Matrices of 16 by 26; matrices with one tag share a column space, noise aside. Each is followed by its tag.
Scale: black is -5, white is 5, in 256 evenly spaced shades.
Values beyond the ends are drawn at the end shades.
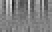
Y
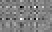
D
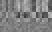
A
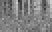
Y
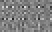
D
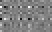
D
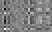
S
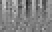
Y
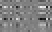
D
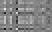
S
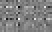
D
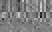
A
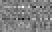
D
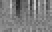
Y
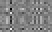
S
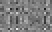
S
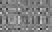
S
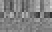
A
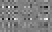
D
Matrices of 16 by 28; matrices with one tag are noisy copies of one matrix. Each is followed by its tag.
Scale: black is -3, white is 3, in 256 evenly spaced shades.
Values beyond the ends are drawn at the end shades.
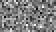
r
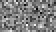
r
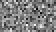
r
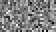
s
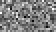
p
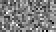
s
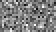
r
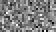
s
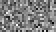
s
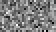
s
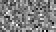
s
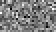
p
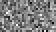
s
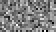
s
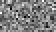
p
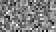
s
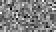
p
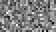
s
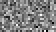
s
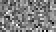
s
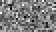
p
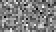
r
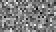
r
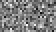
r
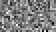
s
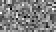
p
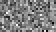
s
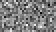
r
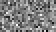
s
